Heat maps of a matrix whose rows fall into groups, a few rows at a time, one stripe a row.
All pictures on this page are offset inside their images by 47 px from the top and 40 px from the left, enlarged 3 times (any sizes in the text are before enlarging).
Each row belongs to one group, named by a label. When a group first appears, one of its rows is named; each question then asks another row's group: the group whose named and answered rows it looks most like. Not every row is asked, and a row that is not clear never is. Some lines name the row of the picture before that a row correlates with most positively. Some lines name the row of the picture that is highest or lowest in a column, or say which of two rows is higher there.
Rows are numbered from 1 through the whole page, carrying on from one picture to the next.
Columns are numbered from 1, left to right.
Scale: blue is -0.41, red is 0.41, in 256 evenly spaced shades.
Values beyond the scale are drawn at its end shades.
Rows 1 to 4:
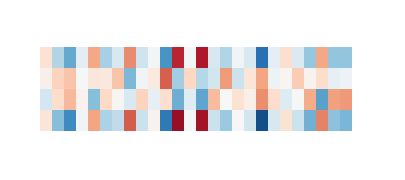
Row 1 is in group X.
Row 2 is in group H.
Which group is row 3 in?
H
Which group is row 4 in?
X
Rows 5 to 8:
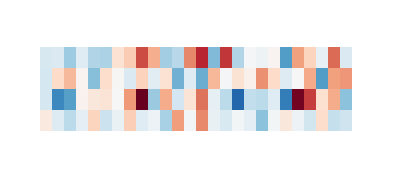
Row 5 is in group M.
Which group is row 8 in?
X
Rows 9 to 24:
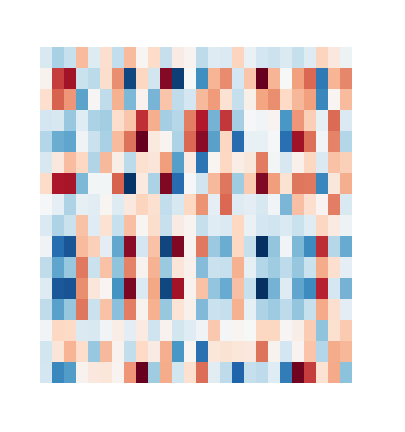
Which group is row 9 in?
X
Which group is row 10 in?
H
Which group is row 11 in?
H
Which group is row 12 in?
M
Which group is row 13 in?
M
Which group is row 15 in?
H
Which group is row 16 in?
M
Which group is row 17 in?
X
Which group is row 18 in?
X
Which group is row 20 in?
X
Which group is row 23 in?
H
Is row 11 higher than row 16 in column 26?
Yes
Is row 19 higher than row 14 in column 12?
Yes
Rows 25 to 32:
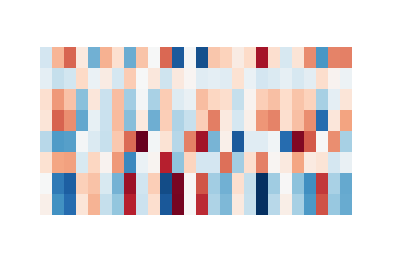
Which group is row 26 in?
X
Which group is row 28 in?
H
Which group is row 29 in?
M
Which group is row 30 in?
H
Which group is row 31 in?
X
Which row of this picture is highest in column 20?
28
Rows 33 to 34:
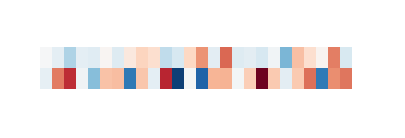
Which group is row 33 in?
M
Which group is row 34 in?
H
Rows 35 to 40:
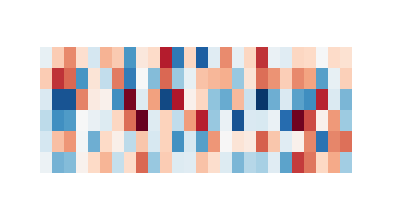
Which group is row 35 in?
H
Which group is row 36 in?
H
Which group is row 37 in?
X
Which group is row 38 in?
M
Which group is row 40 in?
M
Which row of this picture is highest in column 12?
37
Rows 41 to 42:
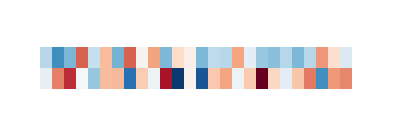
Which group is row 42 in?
H
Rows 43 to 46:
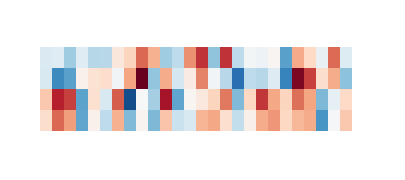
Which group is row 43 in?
M
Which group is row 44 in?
M
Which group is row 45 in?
H
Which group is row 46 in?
H
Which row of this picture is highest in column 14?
43
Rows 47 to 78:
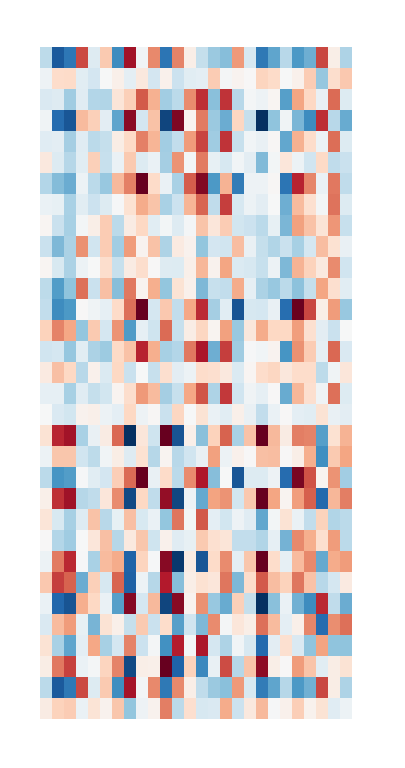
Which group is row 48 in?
H
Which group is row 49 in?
M
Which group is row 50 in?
X
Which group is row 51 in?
M
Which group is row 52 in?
X
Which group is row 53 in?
M
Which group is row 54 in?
M
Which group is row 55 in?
M
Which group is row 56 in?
X
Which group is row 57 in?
M
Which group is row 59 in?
M
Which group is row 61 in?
M
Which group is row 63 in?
M
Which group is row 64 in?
X
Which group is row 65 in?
H
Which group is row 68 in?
H
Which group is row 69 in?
X
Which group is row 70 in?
M
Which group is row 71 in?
H
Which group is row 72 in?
H
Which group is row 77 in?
X
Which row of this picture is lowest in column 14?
71
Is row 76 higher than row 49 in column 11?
Yes
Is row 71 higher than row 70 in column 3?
Yes
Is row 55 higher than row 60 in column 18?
No
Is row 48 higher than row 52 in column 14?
No
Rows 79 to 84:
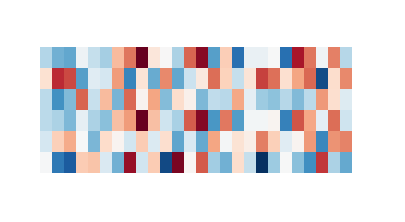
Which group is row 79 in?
M
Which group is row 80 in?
H
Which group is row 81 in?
X
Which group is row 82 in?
M
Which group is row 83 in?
H
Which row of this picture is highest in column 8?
84
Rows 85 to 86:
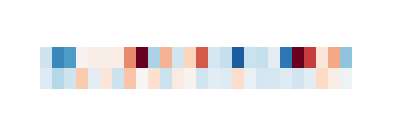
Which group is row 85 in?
M
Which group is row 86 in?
X
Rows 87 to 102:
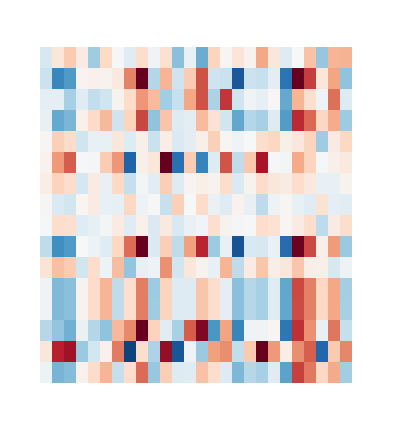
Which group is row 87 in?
H
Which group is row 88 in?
M
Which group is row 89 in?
M
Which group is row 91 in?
H
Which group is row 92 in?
H
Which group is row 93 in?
H
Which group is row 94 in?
X
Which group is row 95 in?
H
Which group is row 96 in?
M
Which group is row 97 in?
H
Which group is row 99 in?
M
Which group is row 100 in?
M
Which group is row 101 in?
H
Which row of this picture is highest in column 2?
101
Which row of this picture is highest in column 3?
101
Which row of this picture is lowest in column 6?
100
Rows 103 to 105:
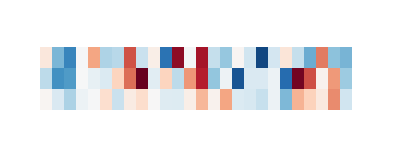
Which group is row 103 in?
X
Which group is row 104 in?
M
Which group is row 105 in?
M
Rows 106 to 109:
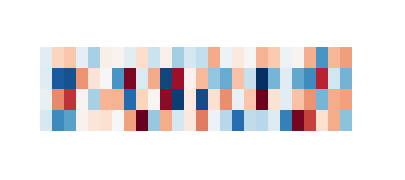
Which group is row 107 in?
X
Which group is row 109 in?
M
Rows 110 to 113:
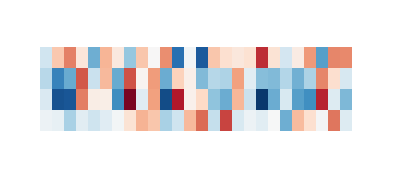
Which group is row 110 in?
H
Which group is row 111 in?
X
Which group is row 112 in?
X
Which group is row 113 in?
M
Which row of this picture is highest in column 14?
113
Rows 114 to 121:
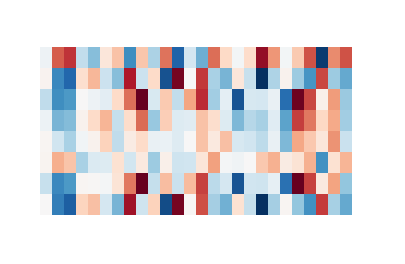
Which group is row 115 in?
X
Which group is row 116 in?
M
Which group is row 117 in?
M
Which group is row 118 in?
M
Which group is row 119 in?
H
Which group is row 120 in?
M
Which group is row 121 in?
X
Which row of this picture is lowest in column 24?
114
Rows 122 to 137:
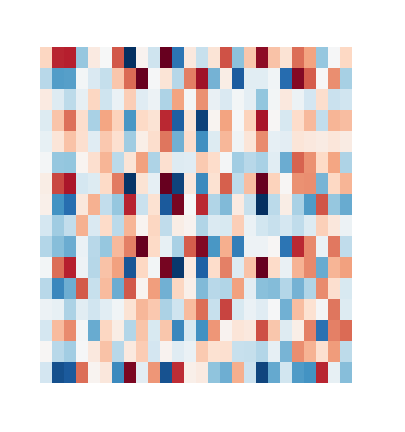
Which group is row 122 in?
H
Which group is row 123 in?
M
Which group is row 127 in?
M
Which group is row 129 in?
X
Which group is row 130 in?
X
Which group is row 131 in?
M
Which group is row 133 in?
X
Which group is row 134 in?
M
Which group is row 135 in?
H
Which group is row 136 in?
M
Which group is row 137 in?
X
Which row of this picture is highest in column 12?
129
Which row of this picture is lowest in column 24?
135
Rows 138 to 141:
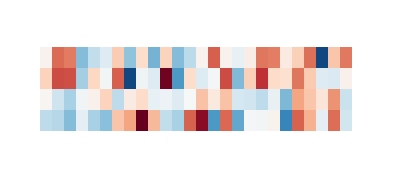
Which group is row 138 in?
H
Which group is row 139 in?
H
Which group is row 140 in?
M
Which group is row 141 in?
M
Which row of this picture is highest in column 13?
141
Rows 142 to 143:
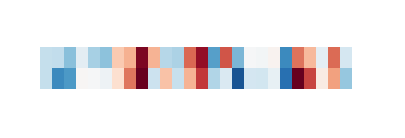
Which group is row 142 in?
M
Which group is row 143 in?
M
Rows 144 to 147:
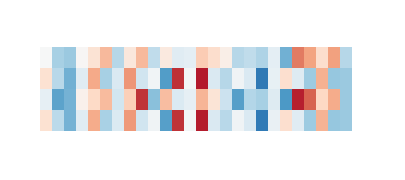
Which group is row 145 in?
X
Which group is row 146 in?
M
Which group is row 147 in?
X
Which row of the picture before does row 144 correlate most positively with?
143
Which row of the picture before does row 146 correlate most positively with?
143
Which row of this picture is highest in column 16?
144
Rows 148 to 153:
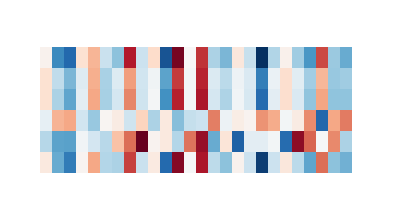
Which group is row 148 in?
X
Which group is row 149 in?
X
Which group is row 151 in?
H
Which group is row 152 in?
M
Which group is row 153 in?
X
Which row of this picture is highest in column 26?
151
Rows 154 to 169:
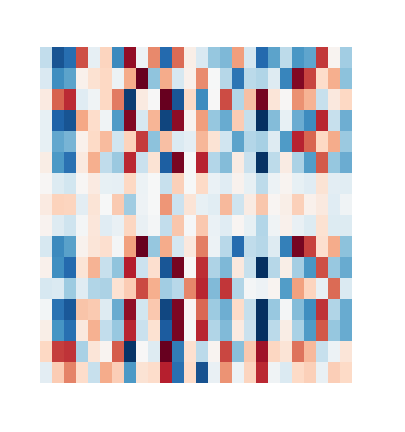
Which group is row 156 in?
H
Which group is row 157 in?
X
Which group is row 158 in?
M
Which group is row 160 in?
X
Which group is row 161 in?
H
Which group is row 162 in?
X
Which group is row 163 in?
M
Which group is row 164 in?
X
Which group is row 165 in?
M
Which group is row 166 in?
X
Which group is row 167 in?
X
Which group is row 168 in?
H
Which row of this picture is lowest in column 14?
169
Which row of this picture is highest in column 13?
165
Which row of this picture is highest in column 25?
165
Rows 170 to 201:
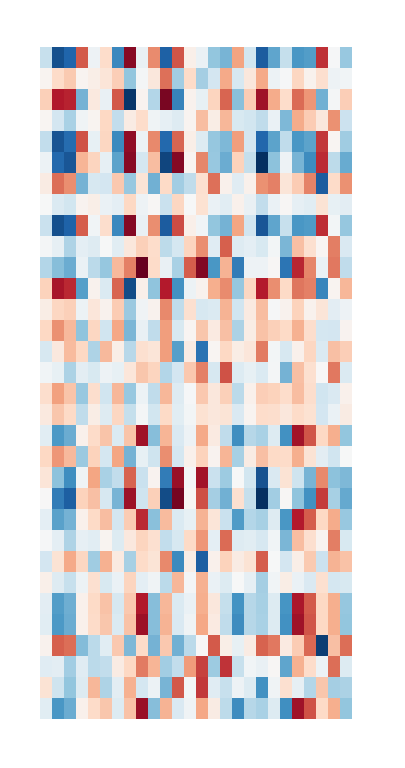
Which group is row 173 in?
M
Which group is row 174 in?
X
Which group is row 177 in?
X
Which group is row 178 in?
X
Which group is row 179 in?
M
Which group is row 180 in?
M
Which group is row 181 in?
H
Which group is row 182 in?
H
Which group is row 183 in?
H
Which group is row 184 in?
H
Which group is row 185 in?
M
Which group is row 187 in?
H
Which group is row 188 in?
M
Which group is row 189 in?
H
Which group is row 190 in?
X
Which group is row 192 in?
M
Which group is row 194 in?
H
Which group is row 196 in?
M
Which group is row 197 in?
M
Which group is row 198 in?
H
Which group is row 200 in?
X
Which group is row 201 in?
M
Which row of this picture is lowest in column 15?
180
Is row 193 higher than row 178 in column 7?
Yes
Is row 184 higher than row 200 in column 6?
Yes
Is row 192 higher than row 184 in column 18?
No
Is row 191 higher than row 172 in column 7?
No
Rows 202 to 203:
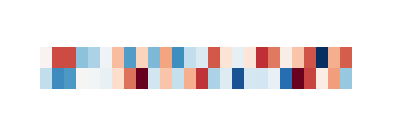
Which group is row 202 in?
H
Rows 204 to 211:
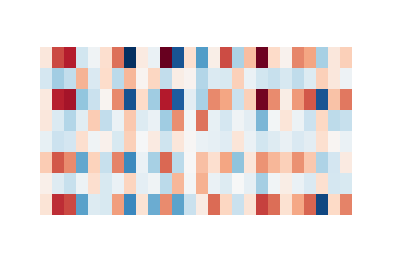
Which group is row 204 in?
H
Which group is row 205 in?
X
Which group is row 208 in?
X
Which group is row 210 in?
X
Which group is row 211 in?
H
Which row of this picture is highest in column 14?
207
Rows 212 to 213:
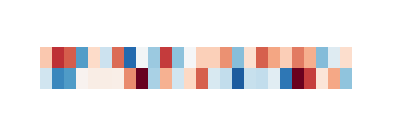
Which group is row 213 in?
M
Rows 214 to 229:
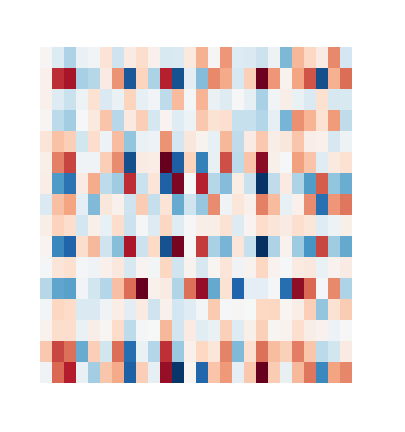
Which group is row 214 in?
M
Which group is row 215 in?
H
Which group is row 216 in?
X
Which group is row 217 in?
M
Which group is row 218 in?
H
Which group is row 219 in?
H
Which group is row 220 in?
X
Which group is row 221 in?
H
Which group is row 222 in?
H
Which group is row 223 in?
X
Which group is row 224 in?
H
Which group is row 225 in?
M
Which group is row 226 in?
H
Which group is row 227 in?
H
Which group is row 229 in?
H
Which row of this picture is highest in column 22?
225
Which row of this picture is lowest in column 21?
225
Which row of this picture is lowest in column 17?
225
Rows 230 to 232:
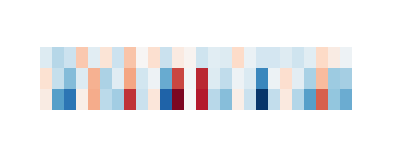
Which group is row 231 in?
X
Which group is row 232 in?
X
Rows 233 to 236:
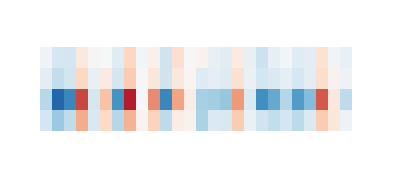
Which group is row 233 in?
X
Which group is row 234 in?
X
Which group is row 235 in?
X
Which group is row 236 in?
X
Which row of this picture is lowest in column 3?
235
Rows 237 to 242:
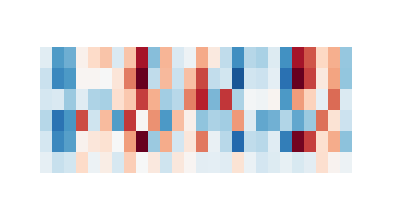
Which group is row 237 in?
M
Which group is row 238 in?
M
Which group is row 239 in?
M
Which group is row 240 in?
X
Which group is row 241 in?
M
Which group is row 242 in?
X
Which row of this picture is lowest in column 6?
239
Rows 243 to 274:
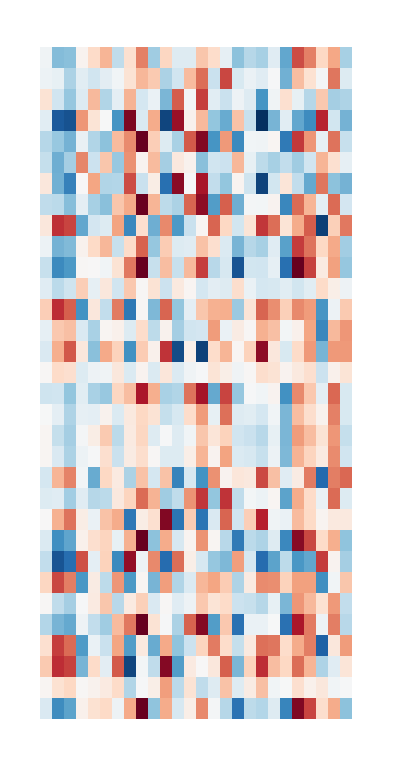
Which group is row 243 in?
M
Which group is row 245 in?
X
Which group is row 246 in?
X
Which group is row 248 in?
X
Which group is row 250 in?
M
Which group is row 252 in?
M
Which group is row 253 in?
M
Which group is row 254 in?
X
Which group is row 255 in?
H
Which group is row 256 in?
H
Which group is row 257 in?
H
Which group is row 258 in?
H
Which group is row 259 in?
M
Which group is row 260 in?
M
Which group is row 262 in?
M
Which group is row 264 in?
M
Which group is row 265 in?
H
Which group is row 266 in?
M
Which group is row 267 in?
X
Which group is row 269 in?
M
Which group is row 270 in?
M
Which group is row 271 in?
H
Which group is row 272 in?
H
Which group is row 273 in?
H
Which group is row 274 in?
M
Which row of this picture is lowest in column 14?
257
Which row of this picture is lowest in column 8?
272
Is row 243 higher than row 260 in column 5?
Yes
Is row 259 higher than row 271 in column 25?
Yes
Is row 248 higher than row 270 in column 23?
No
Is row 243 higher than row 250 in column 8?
No
